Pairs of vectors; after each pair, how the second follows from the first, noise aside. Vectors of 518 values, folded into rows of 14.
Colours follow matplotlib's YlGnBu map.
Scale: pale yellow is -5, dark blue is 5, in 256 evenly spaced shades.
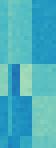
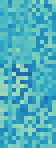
sign-scrambled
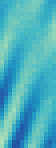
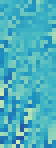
sign-scrambled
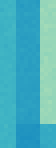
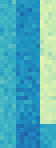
scaled up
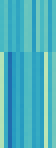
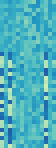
sign-scrambled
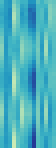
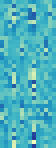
sign-scrambled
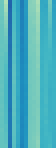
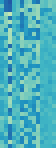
sign-scrambled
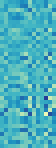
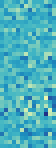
sign-scrambled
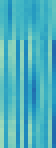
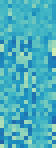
sign-scrambled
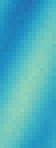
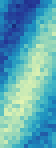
scaled up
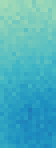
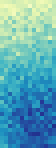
scaled up
